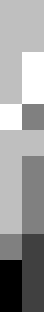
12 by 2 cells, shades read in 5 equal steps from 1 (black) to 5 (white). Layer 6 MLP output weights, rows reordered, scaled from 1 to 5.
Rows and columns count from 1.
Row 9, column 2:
3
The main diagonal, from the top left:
4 4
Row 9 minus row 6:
0 -1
